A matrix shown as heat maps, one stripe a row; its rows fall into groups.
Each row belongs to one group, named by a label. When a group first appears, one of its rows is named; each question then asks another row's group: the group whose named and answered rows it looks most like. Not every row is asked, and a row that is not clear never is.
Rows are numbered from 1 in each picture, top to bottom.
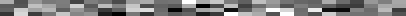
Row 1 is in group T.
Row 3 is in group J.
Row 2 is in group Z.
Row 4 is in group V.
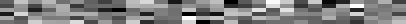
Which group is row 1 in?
J
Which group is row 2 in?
J
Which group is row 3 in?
V
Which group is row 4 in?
V
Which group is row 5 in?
T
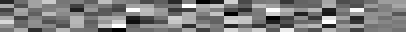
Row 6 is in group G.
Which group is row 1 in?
Z
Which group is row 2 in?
T
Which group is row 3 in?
J
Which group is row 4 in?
J
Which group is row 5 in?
G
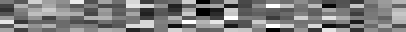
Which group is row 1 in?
Z
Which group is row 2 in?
J
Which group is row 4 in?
Z
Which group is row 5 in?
G
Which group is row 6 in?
T
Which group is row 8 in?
G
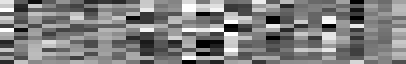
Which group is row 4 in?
Z
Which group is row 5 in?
G
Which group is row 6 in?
G
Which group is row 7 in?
J
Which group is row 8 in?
T
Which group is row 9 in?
G
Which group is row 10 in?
G
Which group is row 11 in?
Z
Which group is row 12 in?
Z
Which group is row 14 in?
Z
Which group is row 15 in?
T
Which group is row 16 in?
V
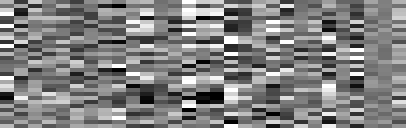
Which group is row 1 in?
T
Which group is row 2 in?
V
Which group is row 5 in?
Z
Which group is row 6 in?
J
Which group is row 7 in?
T
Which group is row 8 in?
J
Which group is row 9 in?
T
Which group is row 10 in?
G
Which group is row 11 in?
V
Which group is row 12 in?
T
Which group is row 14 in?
G
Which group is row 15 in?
J
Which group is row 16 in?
Z
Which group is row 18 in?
V
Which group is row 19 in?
J
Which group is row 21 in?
T
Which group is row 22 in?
G
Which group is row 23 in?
G
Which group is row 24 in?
Z
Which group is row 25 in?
V
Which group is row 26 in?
Z
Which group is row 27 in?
T
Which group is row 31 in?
J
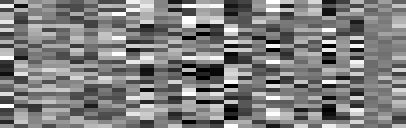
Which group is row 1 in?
J
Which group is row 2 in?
T
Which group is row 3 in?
J
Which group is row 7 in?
Z
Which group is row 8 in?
G
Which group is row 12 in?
J
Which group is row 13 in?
G
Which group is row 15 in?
T
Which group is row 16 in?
J
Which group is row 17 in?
V
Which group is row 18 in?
Z
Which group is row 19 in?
V
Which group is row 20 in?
Z
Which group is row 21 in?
G
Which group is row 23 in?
Z
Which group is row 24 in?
T
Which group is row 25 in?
J
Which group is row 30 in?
J
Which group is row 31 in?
V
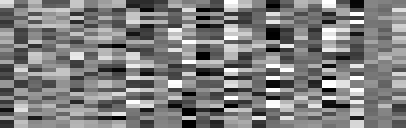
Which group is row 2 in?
G
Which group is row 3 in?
Z
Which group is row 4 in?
J
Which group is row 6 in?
J
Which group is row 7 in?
Z
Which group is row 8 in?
G
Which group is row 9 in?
G
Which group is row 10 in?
G
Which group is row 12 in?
V
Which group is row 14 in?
Z
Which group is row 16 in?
T
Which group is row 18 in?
V
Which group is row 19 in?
Z
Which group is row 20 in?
J
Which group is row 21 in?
G
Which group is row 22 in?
G
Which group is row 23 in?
J
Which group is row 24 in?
V
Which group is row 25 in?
G
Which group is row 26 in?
J
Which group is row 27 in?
J
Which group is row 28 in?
V
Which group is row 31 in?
V
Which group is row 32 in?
V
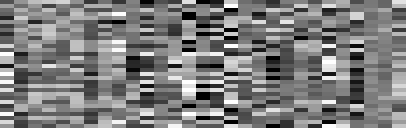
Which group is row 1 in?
Z
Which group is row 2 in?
G
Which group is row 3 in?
J
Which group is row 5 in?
V
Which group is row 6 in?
V
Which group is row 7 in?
Z
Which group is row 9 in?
Z
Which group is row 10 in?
J
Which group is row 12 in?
G
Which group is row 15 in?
G
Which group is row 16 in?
G
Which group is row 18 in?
G
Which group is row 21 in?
T
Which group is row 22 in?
Z
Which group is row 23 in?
T
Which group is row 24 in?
Z
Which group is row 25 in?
Z
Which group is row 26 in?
G
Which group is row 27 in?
V
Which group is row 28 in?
J
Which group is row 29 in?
T
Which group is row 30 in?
Z
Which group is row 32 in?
G
